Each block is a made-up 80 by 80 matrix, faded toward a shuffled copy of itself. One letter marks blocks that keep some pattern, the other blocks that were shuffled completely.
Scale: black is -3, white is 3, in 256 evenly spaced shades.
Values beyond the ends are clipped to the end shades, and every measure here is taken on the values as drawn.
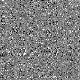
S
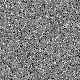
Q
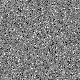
Q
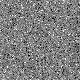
Q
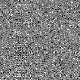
S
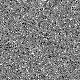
Q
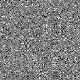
S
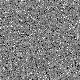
Q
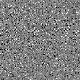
S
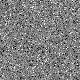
Q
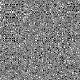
S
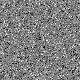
Q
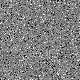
Q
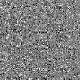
S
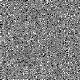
S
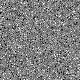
Q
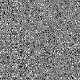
S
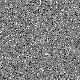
Q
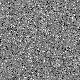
Q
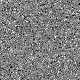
Q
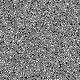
Q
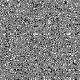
S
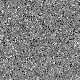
Q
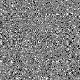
S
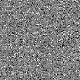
S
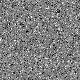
Q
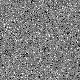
Q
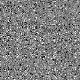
S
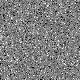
Q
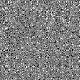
S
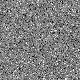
Q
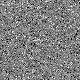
Q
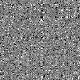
S
